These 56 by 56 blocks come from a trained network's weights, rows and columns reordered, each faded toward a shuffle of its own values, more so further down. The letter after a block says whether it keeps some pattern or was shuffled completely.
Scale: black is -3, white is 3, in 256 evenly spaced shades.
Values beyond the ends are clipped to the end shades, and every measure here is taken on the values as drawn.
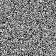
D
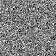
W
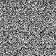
W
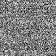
W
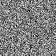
D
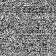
W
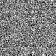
W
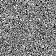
D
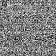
W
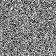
D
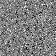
D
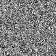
D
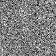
W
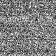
W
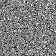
D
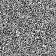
D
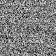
W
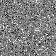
D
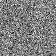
D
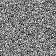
D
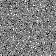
D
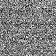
W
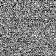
W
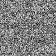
W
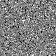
D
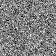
D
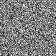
D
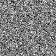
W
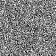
D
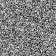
D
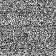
W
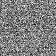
W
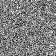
D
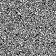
D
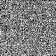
W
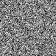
D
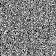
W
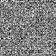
W
